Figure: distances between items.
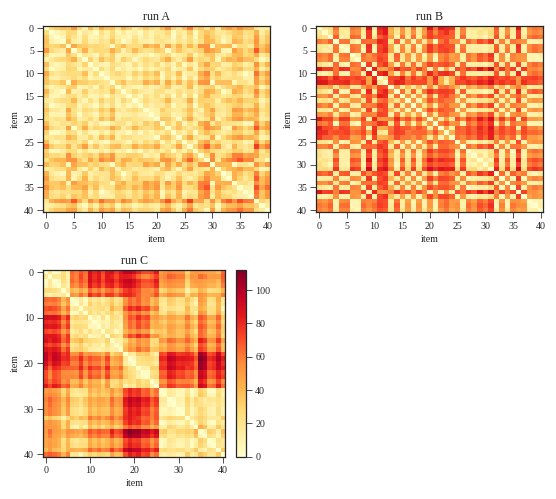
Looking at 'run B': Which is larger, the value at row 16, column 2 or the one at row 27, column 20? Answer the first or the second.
the second
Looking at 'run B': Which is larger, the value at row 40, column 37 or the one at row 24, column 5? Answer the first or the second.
the second
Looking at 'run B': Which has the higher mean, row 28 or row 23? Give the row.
23
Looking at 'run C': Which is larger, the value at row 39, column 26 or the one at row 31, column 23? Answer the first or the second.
the second
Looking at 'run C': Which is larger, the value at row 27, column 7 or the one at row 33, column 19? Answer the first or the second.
the second
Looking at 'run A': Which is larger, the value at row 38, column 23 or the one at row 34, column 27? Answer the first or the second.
the first
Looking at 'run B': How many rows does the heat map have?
41
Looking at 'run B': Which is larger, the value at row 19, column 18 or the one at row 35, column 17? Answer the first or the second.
the second
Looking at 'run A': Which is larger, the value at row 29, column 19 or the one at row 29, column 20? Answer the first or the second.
the first
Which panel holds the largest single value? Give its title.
run C
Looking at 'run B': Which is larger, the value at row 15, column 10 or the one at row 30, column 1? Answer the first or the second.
the first
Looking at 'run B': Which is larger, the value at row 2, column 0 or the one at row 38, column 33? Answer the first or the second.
the second
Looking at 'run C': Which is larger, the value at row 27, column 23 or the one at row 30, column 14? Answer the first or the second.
the first
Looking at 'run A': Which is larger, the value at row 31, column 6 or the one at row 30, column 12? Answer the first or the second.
the first
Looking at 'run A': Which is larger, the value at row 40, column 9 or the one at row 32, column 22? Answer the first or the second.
the first
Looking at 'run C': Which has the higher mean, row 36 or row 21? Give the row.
21
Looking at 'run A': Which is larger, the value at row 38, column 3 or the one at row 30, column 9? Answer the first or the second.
the first
